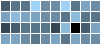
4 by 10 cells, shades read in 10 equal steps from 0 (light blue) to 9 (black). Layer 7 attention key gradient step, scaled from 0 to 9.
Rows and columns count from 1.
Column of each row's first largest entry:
1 7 8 4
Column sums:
15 12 13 10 13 14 9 16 14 12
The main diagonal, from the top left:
5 1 4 4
